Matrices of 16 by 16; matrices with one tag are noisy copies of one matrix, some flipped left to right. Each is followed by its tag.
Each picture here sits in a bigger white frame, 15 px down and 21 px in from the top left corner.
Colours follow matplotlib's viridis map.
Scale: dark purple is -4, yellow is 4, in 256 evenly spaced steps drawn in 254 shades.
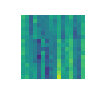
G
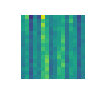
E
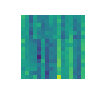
G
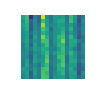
E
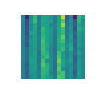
E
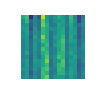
E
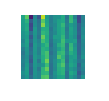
E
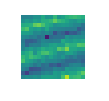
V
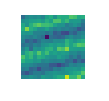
V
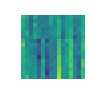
G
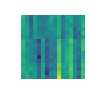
G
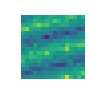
V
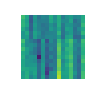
G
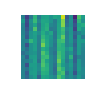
E
